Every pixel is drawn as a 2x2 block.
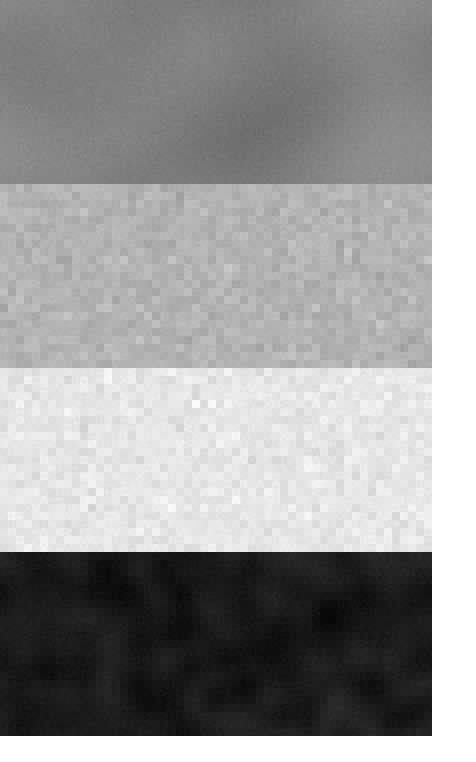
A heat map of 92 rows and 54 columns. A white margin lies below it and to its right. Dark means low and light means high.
The table splits into 4 rows of 1 panel. Panel 1,1: middling, smooth, faint in contrast. Panel 2,1: high, fine-grained, faint in contrast. Panel 3,1: very high, fine-grained, faint in contrast. Panel 4,1: very low, blotchy, faint in contrast.
